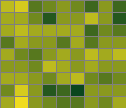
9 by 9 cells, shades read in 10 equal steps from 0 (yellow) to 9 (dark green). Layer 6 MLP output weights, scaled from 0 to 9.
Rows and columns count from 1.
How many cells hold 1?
2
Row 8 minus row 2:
2 -2 -1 0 3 5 2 0 -4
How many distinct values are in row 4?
3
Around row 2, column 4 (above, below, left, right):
5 3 5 4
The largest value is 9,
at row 8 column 6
